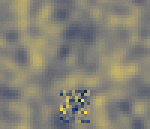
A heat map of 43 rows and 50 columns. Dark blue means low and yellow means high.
The bottom middle is the roughest part. The texture is blotchy. No overall slope runs across the table. Neither half mirrors the other. In the bottom middle lies a patch that is rougher than the rest.
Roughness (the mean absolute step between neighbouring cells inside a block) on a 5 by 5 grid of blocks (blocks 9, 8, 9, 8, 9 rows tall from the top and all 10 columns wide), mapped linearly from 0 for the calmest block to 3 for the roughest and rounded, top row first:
0 0 0 0 0
0 0 0 0 0
0 0 0 0 0
0 0 3 0 0
0 0 3 0 0
